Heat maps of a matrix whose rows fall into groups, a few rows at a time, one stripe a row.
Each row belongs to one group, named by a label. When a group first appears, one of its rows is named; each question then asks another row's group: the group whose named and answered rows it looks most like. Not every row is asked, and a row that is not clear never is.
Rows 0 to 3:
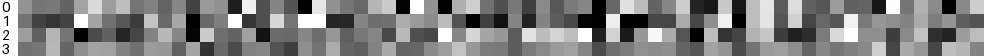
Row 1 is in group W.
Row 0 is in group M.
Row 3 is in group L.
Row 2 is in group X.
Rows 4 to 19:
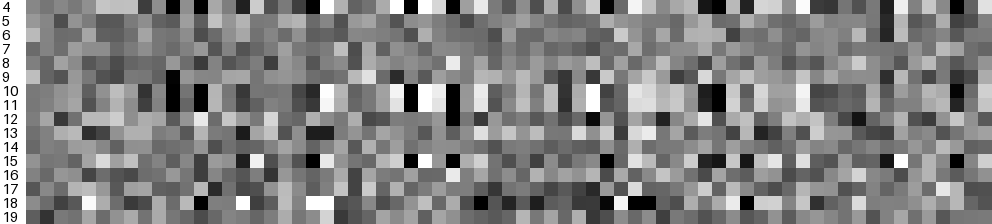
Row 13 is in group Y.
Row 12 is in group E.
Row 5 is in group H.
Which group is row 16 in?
X
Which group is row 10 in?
M
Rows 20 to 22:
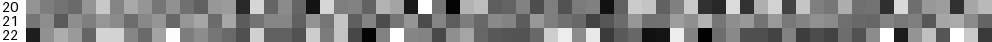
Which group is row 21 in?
E
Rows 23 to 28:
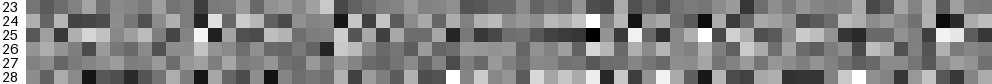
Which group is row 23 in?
W
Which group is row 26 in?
Y
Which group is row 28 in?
X
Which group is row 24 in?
X
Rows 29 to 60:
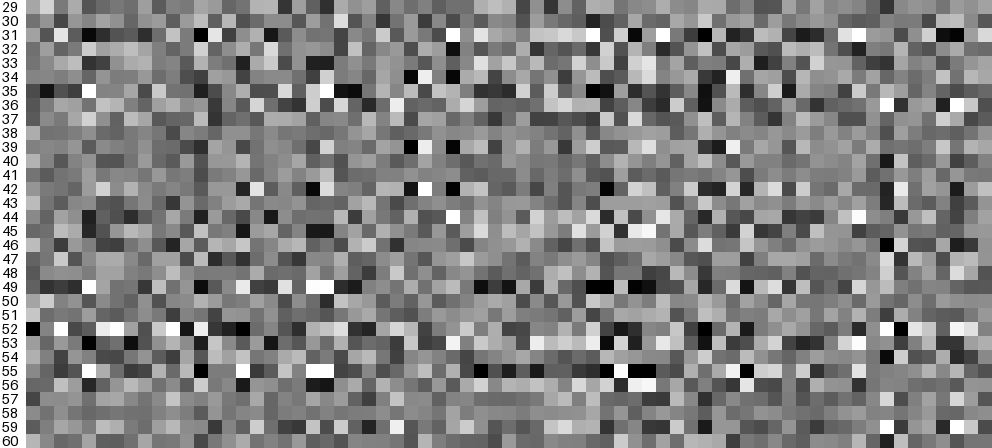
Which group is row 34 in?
M
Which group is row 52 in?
L
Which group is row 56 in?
Y
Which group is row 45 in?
Y
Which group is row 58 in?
X
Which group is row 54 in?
H
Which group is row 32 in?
E
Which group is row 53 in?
X
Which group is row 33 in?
Y
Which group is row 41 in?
W
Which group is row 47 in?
L
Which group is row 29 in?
Y
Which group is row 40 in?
H
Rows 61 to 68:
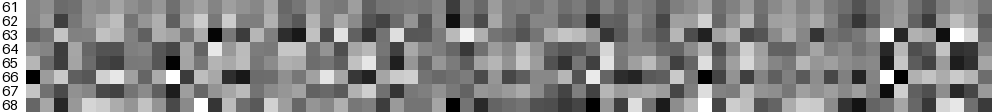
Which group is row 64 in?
H
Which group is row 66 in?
L
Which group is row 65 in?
H
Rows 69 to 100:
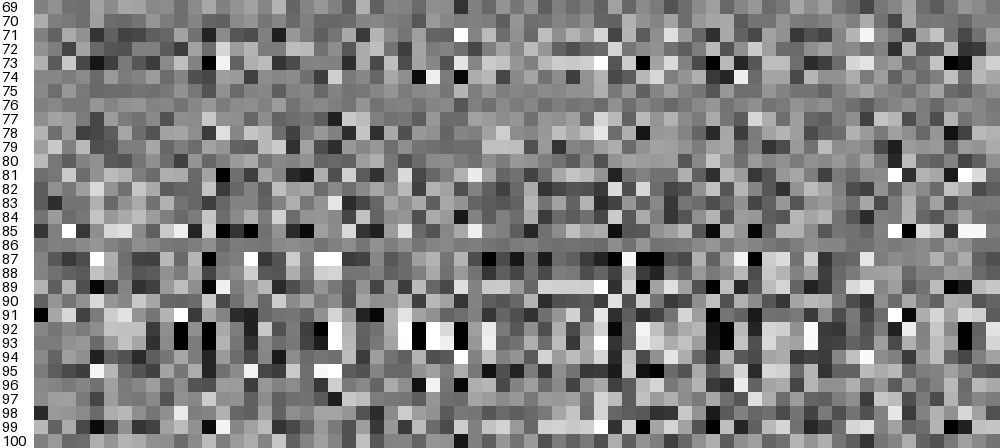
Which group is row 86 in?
E
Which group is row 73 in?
X
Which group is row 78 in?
X
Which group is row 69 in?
E
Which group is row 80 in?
H
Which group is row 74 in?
M
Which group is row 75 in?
X
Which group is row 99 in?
X
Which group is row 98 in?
L
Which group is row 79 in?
Y
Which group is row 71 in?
X
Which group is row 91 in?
L
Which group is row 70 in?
H
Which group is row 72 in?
H
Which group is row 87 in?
W
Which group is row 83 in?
W
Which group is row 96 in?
M
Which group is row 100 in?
E
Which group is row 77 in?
Y
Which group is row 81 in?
L
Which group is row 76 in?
E
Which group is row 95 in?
W
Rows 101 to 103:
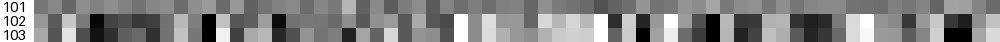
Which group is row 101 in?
E
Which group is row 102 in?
X
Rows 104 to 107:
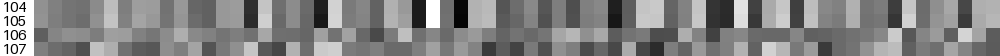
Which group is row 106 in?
L
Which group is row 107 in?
W
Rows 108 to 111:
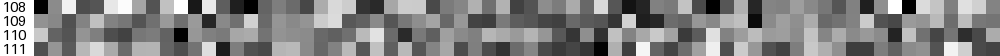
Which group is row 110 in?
H
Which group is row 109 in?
W
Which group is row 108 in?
L
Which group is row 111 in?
E
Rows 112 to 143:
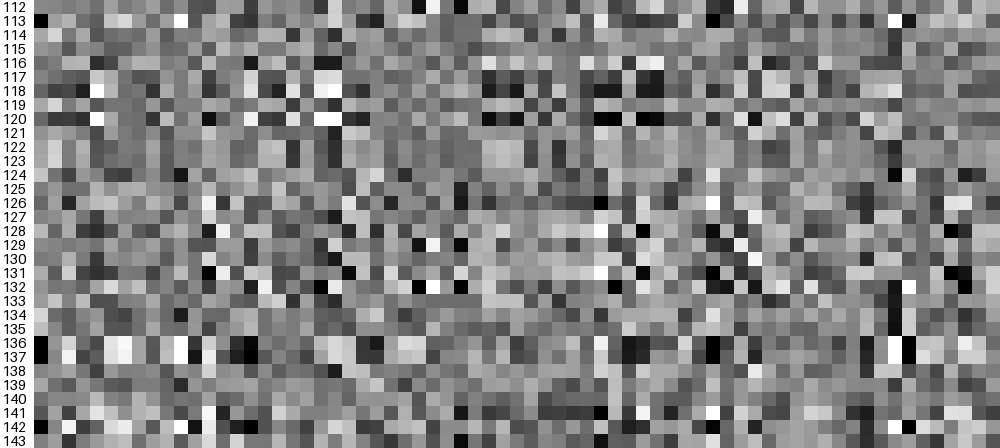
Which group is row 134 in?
H
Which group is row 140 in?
E
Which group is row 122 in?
Y
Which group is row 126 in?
E
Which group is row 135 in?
H
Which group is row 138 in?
Y
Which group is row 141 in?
E
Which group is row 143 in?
E
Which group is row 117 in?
W
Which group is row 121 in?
Y
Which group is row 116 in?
Y
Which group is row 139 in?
H
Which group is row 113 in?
L
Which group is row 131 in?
X
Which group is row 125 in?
E
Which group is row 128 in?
X
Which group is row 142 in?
L
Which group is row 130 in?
Y
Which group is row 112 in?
M
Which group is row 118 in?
W
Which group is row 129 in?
M
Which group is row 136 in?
L
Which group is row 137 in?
L
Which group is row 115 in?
H
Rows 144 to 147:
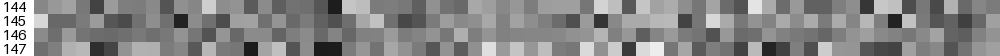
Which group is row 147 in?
Y
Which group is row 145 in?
H
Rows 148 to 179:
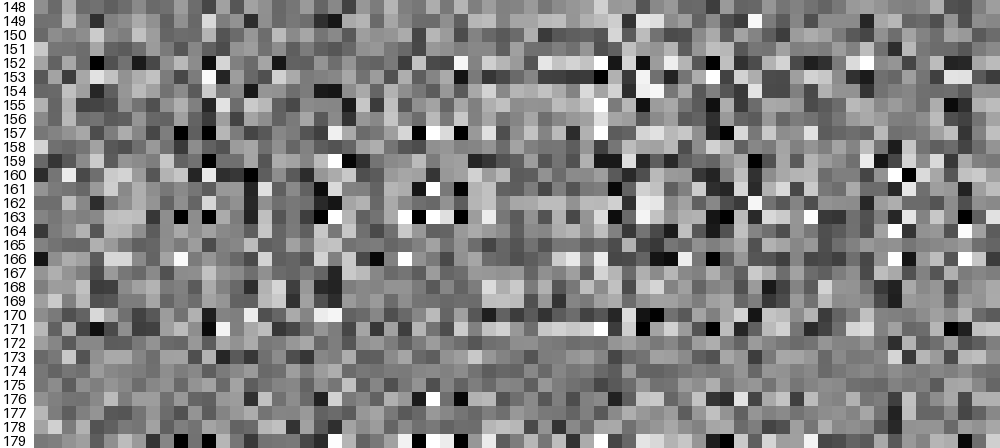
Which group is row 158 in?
H
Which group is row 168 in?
Y
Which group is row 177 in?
H
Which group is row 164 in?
L
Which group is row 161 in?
M
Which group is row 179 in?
M
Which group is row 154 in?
Y
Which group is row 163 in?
M
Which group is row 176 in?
M
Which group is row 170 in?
W
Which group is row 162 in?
Y
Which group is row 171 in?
X
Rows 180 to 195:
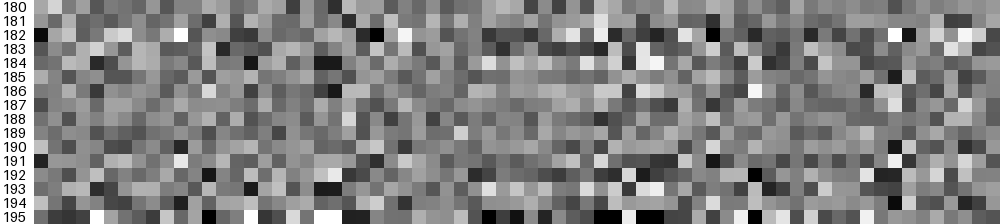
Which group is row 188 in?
E
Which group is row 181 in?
X
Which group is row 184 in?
Y
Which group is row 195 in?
W
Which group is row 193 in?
Y
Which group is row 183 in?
E
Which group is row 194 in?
H
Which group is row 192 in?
W
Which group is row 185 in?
H
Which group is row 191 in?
L
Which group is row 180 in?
Y
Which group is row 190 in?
H
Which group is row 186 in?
Y
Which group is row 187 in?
L
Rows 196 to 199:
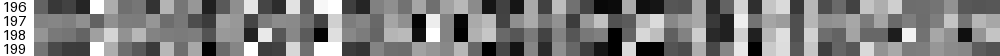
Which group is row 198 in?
M
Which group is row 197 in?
M
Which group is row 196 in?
W
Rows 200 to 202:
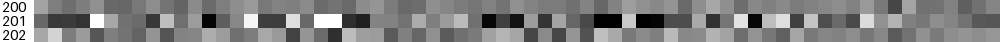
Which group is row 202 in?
Y
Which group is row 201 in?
W
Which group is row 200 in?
H
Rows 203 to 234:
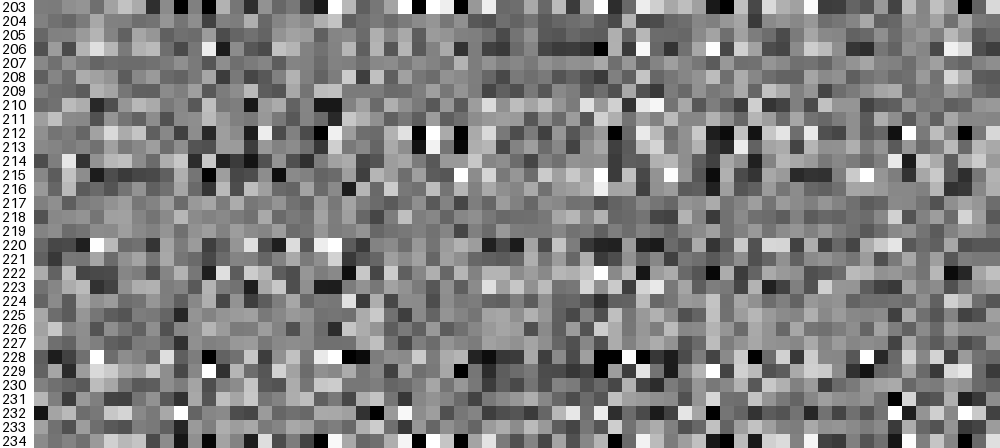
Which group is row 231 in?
H
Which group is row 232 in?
L
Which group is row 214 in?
L
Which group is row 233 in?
H
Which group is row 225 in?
H
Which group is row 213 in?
M
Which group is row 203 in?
M
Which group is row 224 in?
E
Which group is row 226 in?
Y
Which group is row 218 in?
L
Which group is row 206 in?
E
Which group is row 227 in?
H
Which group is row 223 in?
Y
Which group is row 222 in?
X
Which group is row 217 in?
E
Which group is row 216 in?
X
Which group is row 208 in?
E
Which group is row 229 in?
E
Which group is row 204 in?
W
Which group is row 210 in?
Y
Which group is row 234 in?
M
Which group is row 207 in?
X
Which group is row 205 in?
E
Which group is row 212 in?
M
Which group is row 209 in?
W
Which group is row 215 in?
X
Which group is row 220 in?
W
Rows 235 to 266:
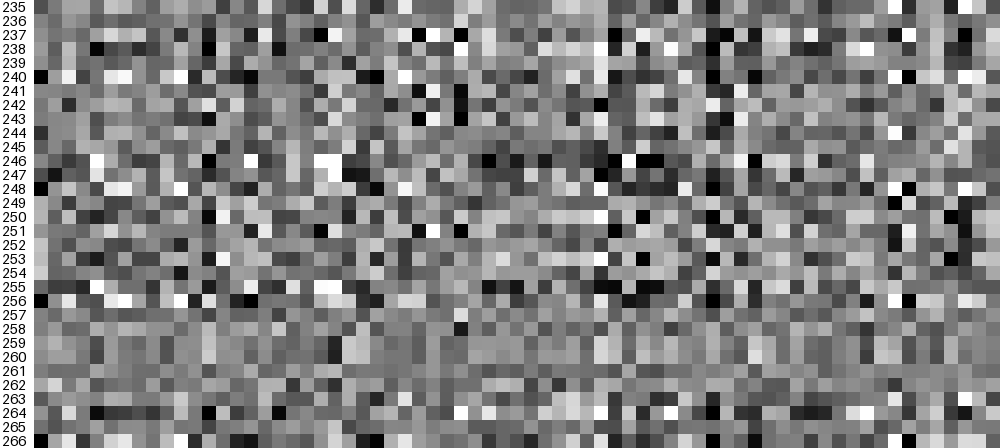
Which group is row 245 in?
E
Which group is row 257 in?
X
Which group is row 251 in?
M
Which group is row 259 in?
Y
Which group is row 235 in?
L
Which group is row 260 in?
Y
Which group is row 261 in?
W
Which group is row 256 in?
L
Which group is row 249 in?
H
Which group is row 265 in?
W
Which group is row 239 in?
X
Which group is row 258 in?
E
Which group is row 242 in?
E
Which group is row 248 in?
L
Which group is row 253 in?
X
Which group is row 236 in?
X
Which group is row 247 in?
W
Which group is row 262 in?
Y
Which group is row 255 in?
W
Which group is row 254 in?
H
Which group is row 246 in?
W
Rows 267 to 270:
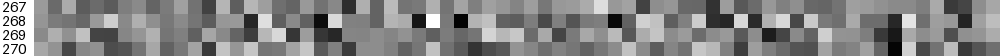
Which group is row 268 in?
M
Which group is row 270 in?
H
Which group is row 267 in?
X
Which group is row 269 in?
Y
